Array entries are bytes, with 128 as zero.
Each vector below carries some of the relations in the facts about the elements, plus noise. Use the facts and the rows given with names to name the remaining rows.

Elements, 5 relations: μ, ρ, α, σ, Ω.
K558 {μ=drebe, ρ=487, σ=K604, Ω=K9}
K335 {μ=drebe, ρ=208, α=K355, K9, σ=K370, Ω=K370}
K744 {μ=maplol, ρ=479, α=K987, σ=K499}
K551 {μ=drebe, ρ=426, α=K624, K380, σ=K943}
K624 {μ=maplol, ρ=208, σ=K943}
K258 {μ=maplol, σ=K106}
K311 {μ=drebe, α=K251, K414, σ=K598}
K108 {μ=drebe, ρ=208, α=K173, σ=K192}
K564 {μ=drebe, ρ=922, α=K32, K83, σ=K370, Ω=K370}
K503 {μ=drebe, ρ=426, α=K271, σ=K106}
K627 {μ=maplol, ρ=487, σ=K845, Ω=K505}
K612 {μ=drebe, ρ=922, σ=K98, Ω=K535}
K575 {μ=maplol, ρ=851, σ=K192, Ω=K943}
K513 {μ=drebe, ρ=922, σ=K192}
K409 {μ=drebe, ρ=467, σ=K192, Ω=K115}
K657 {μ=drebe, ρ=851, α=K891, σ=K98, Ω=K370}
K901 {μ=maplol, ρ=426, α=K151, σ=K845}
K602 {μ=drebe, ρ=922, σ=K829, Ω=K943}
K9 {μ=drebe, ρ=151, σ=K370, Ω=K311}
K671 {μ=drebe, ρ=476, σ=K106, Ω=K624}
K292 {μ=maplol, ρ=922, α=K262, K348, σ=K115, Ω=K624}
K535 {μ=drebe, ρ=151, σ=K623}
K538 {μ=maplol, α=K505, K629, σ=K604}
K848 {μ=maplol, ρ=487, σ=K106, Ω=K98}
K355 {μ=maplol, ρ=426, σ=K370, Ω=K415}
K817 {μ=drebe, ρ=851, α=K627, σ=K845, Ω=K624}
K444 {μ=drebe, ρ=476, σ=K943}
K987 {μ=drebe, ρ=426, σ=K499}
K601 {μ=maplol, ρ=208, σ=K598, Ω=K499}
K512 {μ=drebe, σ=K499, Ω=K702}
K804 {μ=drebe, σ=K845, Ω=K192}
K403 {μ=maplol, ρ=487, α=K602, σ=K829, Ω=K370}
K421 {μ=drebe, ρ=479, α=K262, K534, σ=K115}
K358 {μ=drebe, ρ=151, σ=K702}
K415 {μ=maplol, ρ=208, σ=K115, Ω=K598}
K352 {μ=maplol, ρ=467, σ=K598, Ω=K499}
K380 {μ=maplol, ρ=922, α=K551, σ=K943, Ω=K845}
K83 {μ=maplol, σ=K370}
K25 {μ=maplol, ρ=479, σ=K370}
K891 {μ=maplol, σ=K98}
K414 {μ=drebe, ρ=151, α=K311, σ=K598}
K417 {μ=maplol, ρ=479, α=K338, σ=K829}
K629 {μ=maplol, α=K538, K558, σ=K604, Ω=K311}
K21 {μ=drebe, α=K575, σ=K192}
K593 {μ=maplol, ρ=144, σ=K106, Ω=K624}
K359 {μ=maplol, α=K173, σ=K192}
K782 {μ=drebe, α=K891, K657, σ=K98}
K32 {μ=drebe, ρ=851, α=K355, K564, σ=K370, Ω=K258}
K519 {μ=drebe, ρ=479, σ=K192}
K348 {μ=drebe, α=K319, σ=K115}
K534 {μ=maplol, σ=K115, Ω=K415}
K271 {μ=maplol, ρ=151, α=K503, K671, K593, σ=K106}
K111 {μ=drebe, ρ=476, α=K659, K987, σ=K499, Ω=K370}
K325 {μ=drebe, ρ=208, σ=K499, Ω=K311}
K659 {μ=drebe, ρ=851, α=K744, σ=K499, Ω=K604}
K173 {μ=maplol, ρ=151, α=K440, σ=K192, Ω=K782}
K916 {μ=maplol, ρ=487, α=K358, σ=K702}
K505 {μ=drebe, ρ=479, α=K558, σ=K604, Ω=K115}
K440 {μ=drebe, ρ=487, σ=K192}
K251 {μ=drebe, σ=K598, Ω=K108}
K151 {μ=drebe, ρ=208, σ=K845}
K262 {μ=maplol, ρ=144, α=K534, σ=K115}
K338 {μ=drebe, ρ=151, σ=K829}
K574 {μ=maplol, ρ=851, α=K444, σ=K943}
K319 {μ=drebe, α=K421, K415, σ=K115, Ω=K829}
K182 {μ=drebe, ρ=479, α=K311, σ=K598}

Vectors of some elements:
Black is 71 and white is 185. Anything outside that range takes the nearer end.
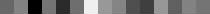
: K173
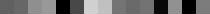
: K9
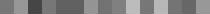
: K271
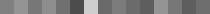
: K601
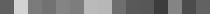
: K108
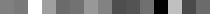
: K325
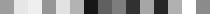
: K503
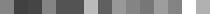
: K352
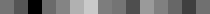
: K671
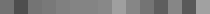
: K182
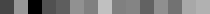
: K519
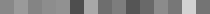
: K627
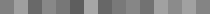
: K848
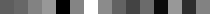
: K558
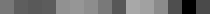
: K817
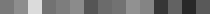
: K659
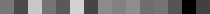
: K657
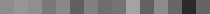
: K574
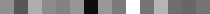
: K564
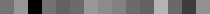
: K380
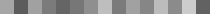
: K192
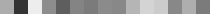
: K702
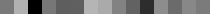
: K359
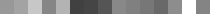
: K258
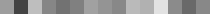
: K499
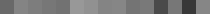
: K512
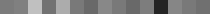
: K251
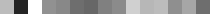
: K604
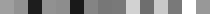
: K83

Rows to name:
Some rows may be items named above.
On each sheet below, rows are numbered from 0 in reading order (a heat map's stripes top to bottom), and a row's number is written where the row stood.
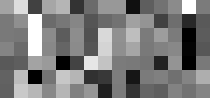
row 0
K355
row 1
K659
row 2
K335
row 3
K335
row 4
K9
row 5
K262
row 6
K415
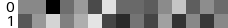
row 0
K624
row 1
K319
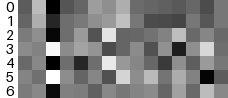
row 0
K513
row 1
K21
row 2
K624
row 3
K444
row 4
K173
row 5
K335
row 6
K891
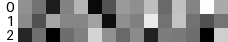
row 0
K25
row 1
K564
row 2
K421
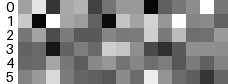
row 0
K355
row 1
K370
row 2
K271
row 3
K409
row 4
K338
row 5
K32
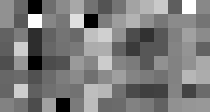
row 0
K593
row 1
K111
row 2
K409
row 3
K440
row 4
K519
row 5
K505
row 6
K108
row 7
K629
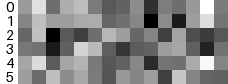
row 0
K901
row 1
K987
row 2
K575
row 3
K292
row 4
K901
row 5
K403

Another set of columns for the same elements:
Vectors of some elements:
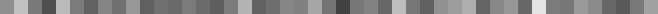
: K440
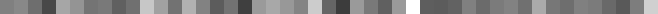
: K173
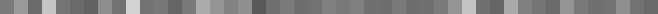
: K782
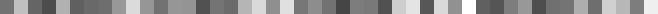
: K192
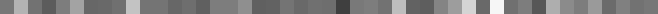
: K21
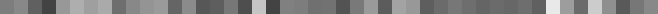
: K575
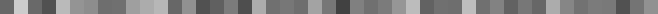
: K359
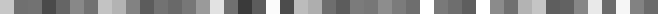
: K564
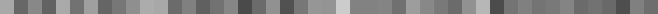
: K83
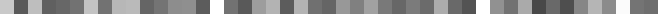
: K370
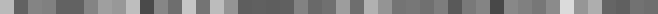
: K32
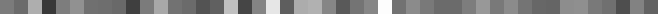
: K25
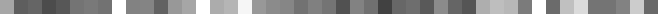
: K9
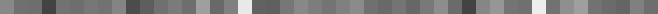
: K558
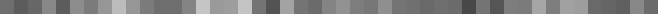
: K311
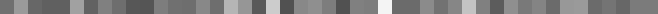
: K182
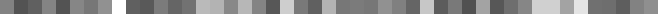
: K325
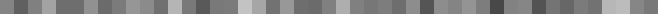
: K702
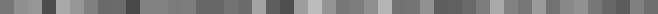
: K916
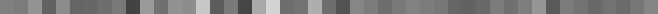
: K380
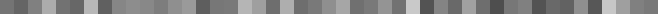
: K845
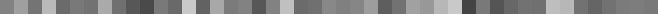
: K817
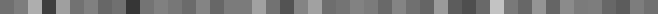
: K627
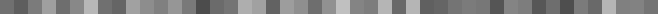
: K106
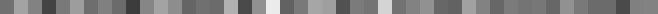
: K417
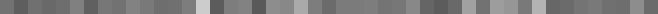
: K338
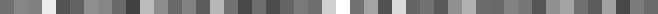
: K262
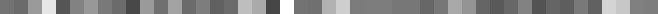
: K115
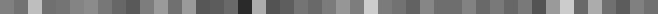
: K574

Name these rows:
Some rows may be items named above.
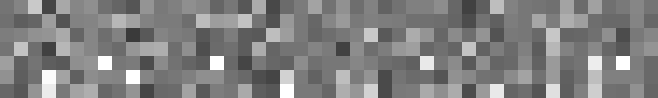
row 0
K352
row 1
K311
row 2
K624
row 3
K359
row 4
K657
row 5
K444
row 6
K671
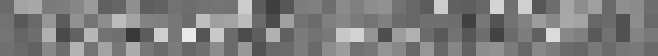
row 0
K551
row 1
K311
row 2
K593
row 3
K512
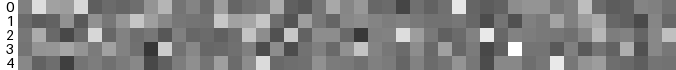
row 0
K901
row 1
K311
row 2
K519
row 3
K534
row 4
K558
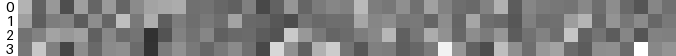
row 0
K83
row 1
K659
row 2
K624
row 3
K403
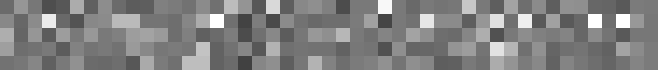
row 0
K182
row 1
K111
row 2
K83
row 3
K535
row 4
K271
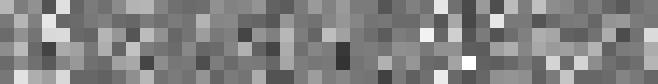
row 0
K355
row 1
K319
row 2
K415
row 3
K409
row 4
K108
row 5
K901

